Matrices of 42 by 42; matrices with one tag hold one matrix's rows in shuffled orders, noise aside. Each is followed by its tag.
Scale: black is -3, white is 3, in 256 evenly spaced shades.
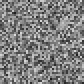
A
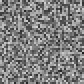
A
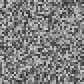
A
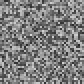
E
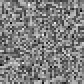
E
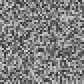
A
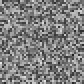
E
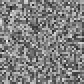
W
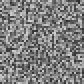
W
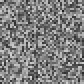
W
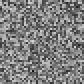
W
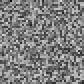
E
